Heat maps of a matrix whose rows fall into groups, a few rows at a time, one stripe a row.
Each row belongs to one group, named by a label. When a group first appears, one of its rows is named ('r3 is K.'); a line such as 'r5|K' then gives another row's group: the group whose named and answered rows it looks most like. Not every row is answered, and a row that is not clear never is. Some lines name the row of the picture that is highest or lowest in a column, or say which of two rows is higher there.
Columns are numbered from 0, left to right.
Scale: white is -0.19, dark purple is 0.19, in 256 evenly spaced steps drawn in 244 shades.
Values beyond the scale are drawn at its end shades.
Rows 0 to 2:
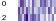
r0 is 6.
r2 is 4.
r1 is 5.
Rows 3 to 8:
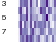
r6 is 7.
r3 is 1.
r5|1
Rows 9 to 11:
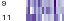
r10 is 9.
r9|1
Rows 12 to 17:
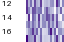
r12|5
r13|4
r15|7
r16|6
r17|5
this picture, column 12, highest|16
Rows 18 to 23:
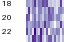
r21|4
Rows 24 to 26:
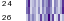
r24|9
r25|9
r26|6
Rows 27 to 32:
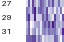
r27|6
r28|4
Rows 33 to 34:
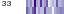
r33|5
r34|4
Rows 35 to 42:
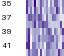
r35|5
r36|5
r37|1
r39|9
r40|7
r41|9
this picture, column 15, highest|36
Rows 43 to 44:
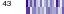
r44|9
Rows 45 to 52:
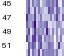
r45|7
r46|7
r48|4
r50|4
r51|6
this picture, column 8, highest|52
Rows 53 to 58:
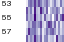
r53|1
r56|6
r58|5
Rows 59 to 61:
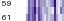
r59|1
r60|1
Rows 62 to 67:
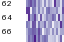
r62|1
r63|9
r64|6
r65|4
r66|1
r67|4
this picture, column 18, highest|63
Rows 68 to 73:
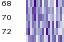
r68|5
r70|4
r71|7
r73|6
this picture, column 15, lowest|73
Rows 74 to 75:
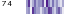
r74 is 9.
